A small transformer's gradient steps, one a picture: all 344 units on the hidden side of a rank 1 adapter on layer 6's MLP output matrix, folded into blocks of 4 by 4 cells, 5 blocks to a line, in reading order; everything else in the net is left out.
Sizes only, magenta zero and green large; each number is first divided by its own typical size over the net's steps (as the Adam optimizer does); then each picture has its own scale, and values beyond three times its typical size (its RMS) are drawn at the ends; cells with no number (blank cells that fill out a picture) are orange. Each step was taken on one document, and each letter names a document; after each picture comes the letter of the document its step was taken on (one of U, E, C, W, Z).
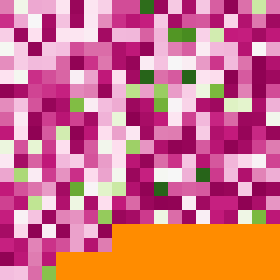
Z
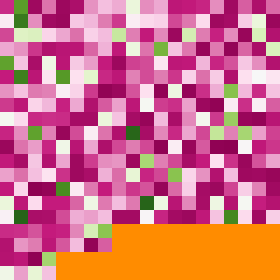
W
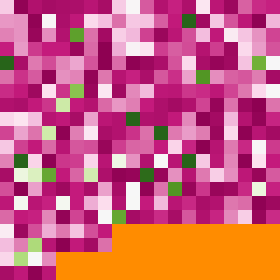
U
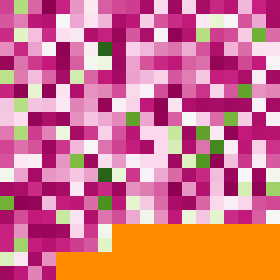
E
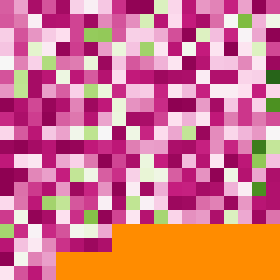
W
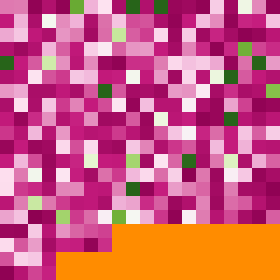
U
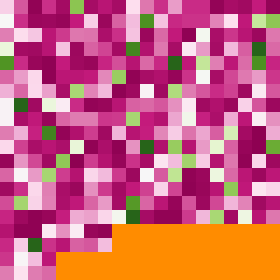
U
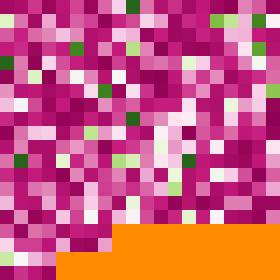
U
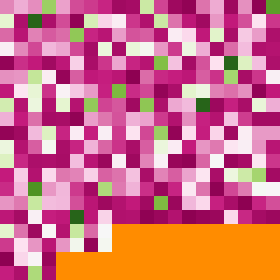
W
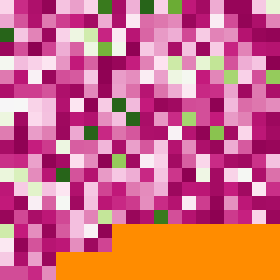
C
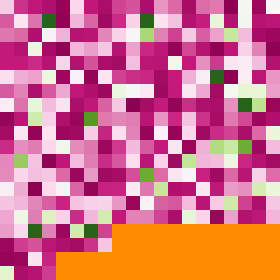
E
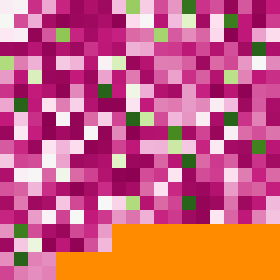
U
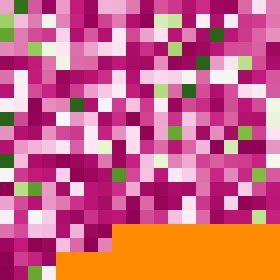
C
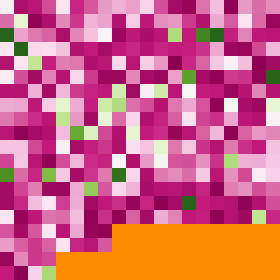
C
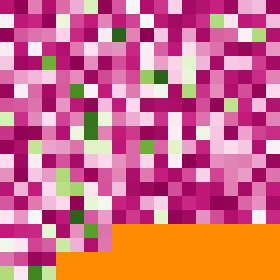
C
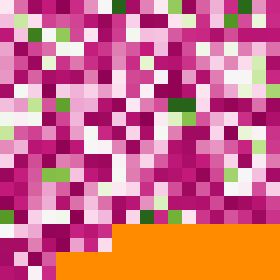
W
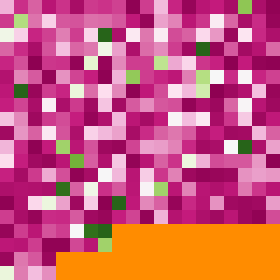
Z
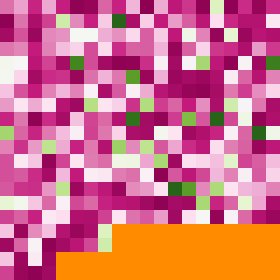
E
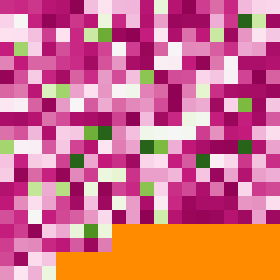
Z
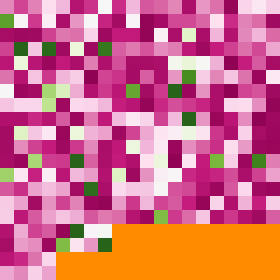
Z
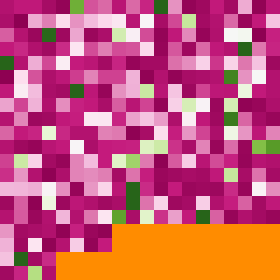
U
